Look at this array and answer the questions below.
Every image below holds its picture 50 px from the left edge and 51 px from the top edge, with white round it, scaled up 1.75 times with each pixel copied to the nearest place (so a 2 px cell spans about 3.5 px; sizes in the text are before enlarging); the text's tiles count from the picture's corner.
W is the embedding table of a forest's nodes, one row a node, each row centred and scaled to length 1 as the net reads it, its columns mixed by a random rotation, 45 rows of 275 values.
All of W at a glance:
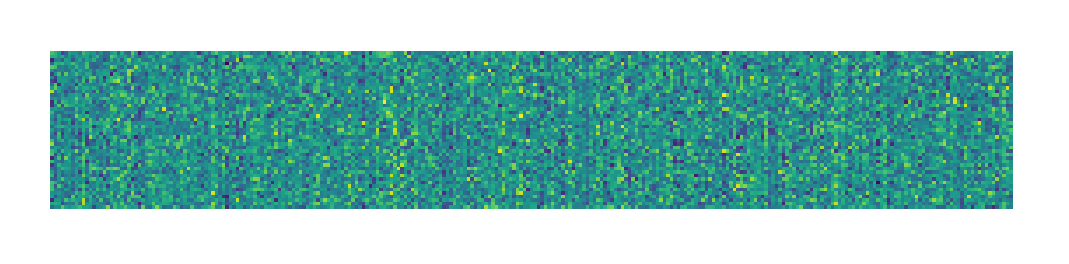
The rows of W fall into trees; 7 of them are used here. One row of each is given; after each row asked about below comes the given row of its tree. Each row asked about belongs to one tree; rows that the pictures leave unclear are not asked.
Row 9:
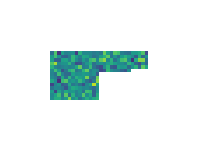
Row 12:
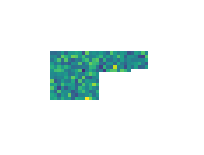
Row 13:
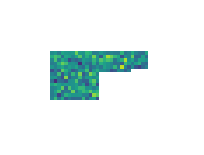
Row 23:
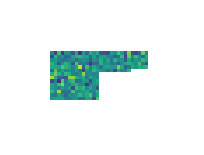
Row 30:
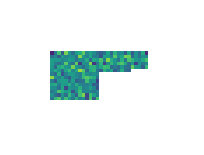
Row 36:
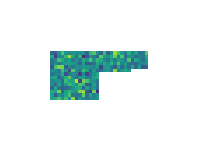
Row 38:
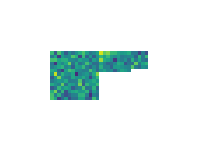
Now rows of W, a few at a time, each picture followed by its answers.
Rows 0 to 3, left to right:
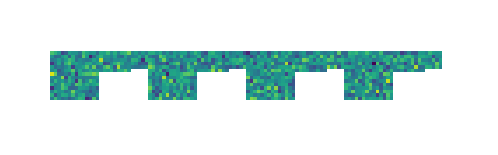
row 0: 38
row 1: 12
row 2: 30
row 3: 13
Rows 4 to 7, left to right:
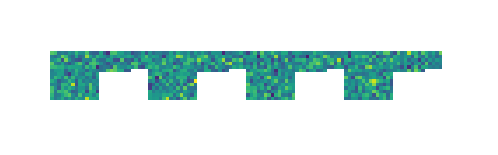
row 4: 12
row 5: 9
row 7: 36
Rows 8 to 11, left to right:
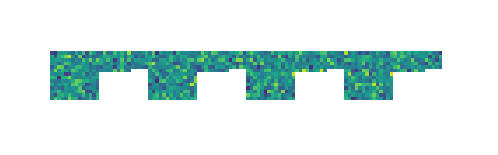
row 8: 36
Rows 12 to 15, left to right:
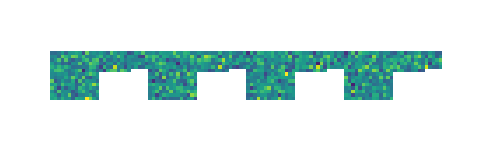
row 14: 13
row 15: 30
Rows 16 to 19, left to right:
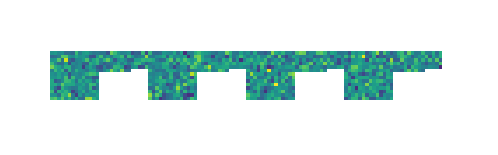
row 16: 12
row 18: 38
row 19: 36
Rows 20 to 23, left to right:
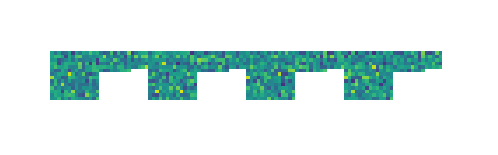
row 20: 23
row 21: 13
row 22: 23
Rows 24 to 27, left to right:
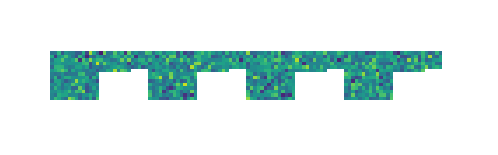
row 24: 36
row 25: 38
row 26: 38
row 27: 23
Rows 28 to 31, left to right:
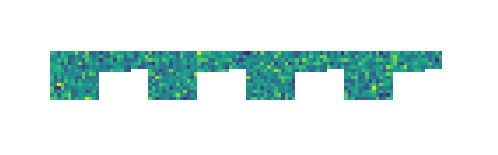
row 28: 12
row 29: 38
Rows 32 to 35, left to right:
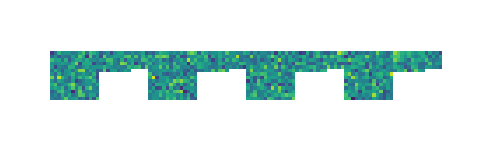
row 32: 30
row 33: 36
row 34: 23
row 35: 38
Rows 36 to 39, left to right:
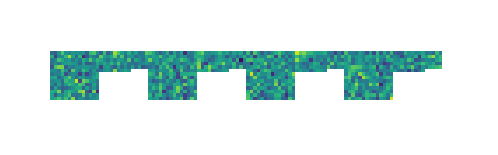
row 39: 23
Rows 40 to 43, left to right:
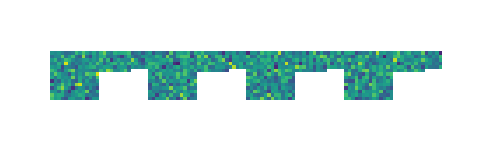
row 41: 9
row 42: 30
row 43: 38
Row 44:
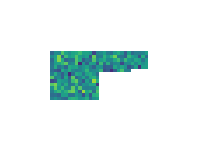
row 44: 13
